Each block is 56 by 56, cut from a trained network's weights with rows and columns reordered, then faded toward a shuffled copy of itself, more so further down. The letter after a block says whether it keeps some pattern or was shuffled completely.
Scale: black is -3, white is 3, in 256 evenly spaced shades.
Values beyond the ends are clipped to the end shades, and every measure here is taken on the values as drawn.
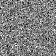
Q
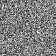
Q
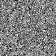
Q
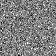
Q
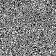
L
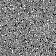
L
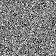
L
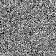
Q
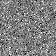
L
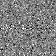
Q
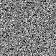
L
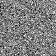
L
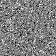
L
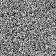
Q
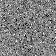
L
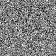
Q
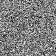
L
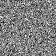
L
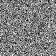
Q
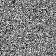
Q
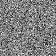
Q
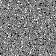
L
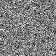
L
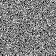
L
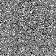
Q
